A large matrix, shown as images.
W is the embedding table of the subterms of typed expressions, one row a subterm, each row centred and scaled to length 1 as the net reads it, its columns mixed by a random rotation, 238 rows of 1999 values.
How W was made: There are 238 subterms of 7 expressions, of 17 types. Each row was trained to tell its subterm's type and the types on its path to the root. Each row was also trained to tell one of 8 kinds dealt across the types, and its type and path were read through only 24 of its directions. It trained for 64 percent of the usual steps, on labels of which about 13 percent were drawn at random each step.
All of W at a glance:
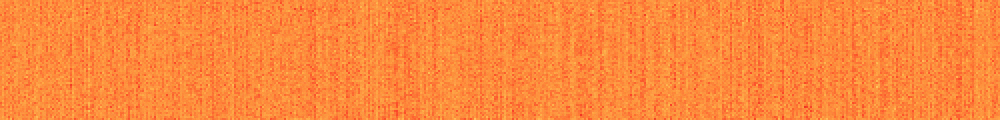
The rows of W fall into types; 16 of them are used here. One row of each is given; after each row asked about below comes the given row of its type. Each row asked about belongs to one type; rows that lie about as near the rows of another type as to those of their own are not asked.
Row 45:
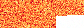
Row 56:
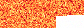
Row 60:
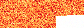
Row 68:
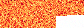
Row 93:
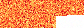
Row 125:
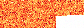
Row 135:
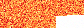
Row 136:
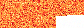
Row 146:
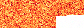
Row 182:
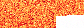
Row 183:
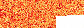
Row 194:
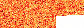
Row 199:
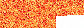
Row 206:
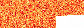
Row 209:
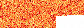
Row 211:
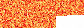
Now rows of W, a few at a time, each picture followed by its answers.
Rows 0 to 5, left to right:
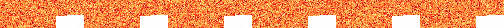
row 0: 199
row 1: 56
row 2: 209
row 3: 68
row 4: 194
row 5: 182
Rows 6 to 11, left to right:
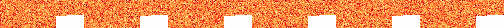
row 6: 45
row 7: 194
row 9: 93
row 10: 68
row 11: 199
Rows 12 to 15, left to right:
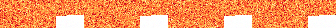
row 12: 183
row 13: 182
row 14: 183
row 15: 136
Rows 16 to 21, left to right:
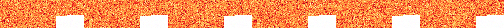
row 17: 182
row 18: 45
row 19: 182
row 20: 206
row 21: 206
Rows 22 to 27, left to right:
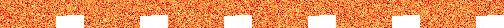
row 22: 182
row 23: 68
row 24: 60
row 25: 45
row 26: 183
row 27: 146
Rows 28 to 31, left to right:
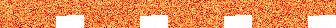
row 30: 93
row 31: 56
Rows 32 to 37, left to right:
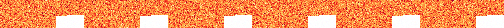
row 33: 211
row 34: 206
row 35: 183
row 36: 60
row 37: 136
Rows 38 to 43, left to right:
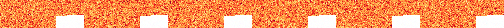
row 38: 182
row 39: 194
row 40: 206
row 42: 56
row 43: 56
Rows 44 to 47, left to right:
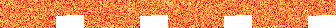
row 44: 125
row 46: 182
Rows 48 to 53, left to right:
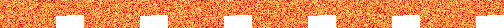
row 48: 194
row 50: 60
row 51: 60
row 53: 146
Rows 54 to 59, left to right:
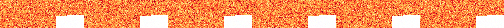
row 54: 146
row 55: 125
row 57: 209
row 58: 199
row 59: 211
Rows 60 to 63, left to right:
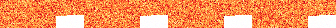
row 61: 60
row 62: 45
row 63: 199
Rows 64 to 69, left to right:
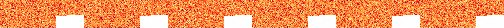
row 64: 146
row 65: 60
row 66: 60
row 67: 56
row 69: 135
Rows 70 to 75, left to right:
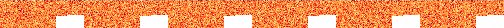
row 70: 199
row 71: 68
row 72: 136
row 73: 93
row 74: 125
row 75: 182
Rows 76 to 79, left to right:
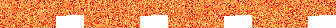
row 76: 125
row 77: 93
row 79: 68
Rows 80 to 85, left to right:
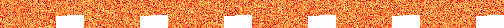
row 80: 125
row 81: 146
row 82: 93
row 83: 135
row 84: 136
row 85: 60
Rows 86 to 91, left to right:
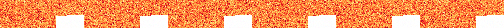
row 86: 183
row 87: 146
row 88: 68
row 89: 93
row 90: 183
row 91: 135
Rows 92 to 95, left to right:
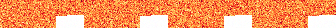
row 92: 136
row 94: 146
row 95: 56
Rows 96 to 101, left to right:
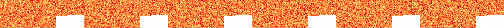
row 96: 211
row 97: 146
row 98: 194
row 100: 136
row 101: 194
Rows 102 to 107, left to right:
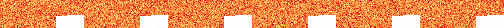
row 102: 68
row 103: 211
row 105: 194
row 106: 135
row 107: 211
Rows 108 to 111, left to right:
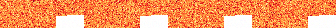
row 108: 211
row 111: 68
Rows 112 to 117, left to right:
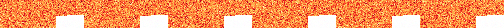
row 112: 136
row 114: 182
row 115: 211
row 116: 68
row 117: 135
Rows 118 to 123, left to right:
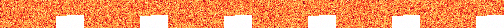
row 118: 45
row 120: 199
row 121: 209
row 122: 93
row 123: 60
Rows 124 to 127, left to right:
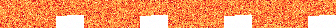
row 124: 135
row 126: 206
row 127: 125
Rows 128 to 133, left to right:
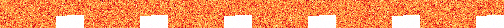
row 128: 68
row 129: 136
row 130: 68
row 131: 206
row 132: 56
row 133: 209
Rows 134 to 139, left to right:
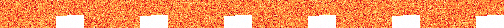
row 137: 135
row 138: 56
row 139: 93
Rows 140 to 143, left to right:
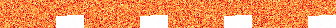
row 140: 182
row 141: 183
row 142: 182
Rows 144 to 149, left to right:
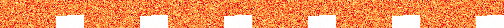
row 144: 45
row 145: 211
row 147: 146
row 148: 135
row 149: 56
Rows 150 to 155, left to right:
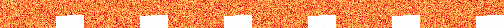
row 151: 45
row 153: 209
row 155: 206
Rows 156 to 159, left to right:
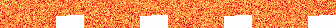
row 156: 125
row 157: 93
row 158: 93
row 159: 146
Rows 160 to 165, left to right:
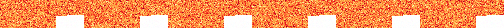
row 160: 56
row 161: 199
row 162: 146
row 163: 93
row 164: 136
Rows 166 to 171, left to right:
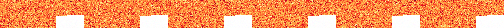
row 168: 135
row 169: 211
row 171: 45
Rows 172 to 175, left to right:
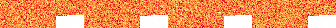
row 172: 56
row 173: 93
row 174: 146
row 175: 206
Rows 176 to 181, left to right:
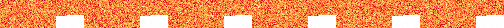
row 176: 199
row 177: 183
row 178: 182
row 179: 206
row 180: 56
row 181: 60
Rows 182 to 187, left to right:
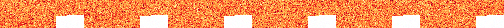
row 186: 206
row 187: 146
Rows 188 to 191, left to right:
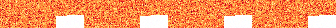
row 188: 209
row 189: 194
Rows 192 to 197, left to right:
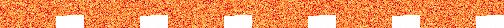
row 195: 146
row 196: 194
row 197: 56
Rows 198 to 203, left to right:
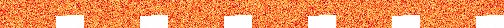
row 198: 183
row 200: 125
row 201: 199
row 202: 182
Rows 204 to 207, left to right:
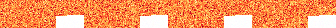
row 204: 60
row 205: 93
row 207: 211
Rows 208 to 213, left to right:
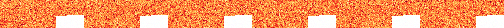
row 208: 135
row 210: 211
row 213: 136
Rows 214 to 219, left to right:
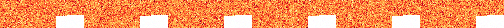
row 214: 60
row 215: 136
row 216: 125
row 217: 45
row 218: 209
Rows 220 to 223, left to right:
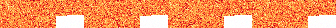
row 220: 211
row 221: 93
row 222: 182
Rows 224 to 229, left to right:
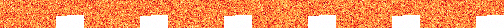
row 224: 211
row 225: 206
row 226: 194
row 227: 199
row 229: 211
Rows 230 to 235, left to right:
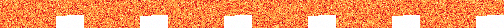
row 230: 60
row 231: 93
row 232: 194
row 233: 182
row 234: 60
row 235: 45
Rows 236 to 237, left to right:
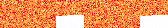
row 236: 125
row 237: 45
